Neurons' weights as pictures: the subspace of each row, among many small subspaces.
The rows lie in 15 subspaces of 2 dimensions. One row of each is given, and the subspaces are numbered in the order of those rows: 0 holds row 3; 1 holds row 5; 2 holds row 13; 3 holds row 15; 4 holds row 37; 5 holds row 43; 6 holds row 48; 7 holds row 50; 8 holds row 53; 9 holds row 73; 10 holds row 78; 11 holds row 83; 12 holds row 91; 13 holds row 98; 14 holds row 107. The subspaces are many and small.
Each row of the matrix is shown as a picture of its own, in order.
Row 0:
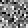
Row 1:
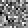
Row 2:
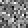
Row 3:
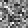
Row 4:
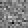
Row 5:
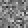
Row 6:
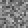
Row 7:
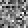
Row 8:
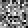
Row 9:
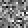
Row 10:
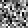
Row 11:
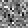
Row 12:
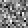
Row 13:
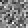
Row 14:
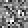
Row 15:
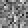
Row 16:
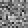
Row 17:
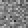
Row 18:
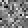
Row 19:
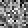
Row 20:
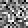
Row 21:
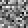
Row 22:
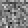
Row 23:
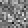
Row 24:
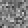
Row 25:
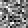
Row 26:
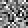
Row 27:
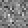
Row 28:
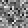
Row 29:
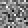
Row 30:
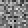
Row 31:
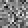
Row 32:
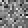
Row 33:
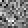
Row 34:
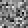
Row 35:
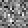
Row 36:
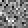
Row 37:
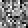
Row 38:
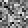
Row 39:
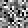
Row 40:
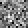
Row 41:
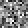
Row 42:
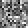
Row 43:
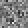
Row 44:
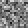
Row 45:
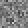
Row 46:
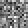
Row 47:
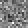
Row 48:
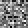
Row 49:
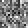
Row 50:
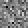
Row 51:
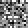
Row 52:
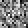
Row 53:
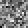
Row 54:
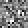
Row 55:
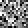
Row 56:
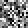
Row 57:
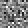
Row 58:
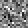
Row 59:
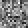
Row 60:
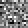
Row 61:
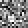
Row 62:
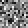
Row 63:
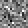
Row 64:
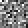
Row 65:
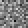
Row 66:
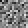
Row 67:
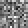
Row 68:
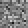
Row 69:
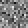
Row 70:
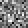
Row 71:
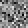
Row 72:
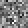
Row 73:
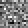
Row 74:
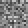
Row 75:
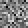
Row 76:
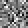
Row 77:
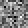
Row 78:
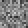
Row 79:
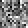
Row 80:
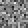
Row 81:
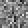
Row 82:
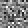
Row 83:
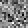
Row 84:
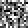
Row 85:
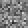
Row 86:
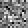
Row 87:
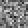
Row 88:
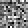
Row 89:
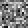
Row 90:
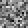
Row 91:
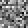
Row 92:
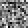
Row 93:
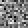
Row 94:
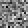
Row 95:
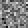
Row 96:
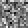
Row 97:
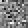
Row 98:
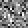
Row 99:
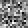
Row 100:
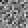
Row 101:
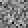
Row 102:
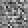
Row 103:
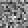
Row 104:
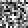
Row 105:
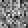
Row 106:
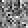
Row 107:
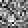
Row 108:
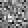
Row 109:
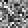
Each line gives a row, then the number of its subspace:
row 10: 10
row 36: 14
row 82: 7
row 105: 10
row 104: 1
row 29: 3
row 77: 5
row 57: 7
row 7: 12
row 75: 3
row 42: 4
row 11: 13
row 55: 14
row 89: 8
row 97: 2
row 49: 10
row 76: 3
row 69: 11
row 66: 2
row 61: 14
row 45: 5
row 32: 0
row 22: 12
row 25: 0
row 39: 7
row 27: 13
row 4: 9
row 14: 5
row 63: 13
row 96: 12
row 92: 12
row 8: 10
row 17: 0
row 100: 2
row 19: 13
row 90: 8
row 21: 12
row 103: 1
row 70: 9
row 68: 6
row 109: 0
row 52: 10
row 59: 4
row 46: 7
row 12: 10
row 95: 8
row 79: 4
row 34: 8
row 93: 9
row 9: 1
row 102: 5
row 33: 14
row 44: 12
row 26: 3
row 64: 2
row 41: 5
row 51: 6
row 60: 9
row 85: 4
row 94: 1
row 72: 5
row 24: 8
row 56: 7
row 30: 6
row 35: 13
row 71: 11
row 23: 11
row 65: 0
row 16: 14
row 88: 7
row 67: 7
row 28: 6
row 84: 1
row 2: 11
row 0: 11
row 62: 9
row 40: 2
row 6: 8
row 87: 1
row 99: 4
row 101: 2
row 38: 0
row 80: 11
